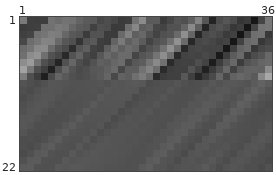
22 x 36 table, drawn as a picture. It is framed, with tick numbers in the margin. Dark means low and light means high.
Ninth with the lowest average: top right. Grain: diagonal, up to the right. Mirror symmetry: none. Seam: horizontal, 40% of the way down, the bottom part calmer. Slope: none. Calmest part: bottom middle.
